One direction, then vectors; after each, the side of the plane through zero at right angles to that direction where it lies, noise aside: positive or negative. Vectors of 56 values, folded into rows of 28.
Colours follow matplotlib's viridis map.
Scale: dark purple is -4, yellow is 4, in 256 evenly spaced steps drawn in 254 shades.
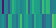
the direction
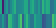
positive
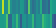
negative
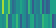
negative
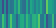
positive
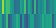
negative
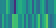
negative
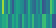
negative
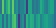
negative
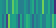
positive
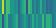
negative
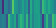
positive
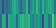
positive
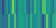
positive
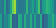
positive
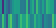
positive
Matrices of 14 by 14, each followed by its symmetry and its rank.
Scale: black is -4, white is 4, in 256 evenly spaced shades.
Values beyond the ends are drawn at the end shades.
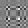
symmetric, rank one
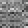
neither, rank three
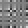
symmetric, rank one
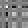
symmetric, rank one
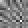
symmetric, rank two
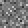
symmetric, full rank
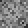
symmetric, full rank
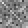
symmetric, full rank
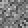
symmetric, full rank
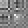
symmetric, rank two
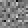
neither, rank three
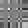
symmetric, rank one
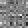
neither, rank three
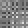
symmetric, rank two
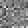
neither, rank three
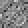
symmetric, full rank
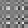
symmetric, rank one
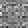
neither, rank three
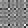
symmetric, rank two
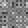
symmetric, rank two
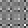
symmetric, rank one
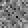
symmetric, full rank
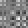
symmetric, rank two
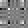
symmetric, rank one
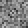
symmetric, full rank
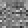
neither, rank three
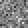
symmetric, full rank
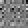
neither, rank three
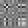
symmetric, rank two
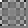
symmetric, rank one
